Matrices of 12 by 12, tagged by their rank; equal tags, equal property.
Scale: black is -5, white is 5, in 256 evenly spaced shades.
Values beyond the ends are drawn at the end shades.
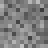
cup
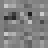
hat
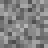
cup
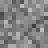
cup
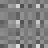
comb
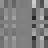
comb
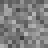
cup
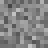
cup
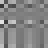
comb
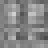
hat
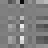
comb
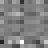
hat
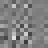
hat
